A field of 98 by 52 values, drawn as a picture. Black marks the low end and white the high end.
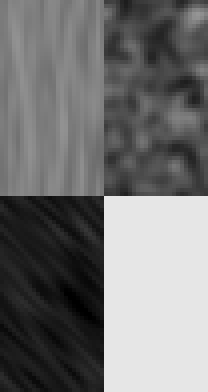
The table splits into 2 rows of 2 panels. Panel 1,1: middling, streaked downward, faint in contrast. Panel 1,2: low, blotchy. Panel 2,1: very low, slanting down to the right, faint in contrast. Panel 2,2: very high, flat.
